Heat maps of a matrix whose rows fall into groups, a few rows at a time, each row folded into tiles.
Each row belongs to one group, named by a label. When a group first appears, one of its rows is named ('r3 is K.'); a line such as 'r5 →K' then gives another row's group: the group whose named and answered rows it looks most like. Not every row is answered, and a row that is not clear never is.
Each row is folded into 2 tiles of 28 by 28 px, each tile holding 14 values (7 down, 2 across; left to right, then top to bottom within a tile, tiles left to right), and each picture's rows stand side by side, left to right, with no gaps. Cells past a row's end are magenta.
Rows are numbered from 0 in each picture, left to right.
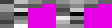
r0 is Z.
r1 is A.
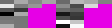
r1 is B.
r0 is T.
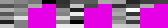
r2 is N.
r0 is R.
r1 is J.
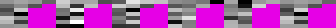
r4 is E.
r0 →A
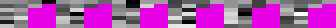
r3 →J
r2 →E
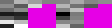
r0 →B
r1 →T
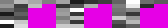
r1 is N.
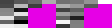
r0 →J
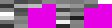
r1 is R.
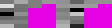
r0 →T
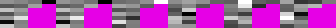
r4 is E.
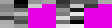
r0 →E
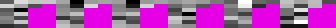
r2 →E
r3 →A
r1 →E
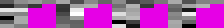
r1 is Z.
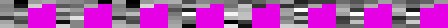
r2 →E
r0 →E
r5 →N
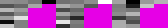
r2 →E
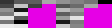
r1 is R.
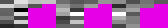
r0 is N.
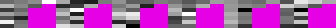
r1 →N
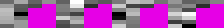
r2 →T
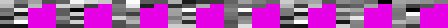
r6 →R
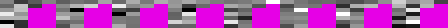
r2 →T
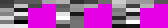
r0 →J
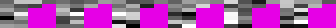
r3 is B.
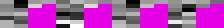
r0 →E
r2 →E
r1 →B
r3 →B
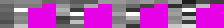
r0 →Z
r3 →N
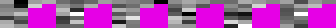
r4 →B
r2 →R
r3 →A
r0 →E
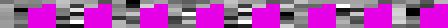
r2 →E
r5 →T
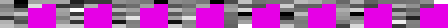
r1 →N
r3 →R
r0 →E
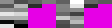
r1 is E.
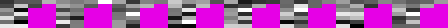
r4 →N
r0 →J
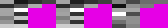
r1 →N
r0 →N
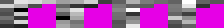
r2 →Z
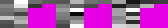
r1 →Z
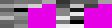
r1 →J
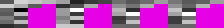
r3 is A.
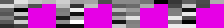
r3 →J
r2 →R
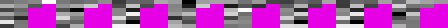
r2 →J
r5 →J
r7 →T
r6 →J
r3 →E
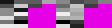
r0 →J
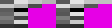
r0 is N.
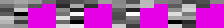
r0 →A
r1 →J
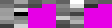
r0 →Z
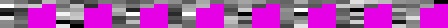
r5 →Z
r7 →R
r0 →T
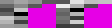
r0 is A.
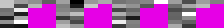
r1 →E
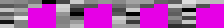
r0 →R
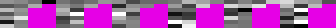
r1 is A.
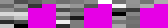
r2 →T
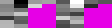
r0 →E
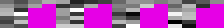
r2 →B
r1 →N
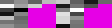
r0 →T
